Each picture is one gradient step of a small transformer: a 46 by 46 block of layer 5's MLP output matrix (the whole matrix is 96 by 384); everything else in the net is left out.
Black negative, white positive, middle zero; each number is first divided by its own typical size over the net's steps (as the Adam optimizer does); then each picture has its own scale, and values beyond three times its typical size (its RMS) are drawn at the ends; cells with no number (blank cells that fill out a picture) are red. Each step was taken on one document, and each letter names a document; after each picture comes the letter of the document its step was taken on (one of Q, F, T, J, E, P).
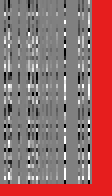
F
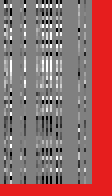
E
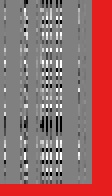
E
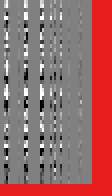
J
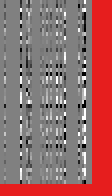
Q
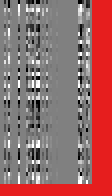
F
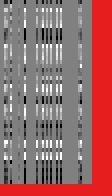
E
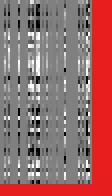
F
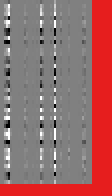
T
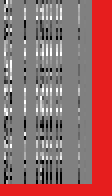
E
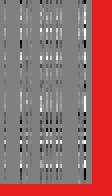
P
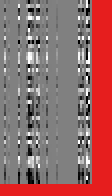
F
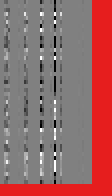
J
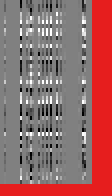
Q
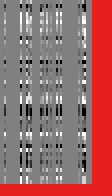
Q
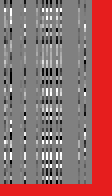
E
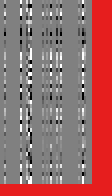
Q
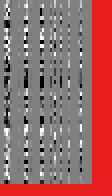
J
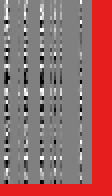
J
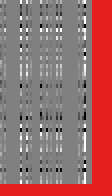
P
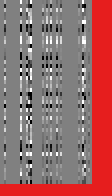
Q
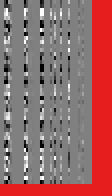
J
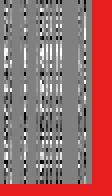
E
